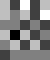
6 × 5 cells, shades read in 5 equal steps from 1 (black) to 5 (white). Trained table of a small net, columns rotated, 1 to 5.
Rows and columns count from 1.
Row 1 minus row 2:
0 -1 1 0 -1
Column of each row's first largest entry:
3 5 1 1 2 2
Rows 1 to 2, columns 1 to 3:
4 2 5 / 4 3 4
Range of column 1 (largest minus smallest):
2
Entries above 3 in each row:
3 3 0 2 2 0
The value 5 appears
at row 1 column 3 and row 2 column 5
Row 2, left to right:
4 3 4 2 5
